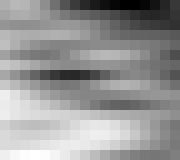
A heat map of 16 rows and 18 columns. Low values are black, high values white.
Ninth with the lowest average: top right. Slope: up to the bottom left. Grain: streaks across. Average level on the scale: 60%.
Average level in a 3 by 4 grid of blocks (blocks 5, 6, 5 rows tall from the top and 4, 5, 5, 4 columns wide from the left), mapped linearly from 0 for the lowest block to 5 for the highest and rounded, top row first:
3 2 1 0
4 2 2 2
5 5 4 2
